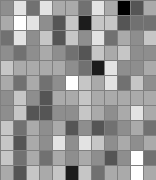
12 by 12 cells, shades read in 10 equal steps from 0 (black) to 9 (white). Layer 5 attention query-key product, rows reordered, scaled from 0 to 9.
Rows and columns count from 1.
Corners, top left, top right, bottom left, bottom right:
5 6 6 6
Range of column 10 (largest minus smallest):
7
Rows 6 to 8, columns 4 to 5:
4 5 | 3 6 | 3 5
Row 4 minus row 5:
-2 -2 -1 0 -1 -1 -1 6 -2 2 0 -1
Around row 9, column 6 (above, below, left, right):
5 5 6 5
